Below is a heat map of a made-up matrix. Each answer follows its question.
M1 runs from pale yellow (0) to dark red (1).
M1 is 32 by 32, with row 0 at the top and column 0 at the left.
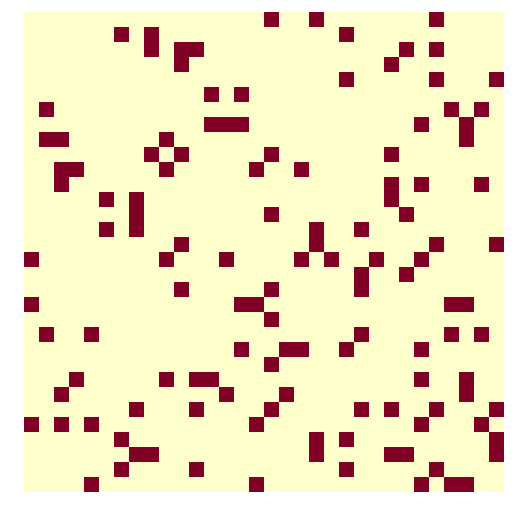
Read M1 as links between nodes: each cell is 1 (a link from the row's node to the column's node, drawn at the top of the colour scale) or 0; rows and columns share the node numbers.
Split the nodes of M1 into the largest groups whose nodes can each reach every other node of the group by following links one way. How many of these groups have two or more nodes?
1
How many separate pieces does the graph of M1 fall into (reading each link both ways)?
1
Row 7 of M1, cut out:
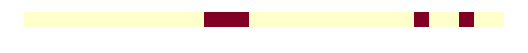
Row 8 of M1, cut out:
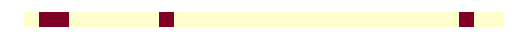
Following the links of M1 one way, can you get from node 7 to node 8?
yes
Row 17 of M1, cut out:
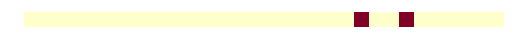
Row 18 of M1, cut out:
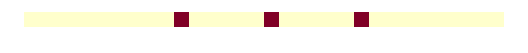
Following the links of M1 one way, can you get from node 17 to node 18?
yes
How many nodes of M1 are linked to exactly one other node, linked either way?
2
